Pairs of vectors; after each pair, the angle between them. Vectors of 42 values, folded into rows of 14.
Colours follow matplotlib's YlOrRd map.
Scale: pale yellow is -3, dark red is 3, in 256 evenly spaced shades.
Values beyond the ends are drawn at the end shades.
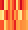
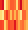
nearly parallel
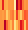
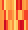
nearly parallel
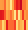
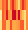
partly opposed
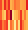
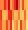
partly aligned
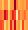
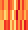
nearly opposite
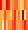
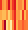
partly aligned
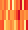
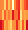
partly aligned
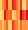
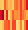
orthogonal
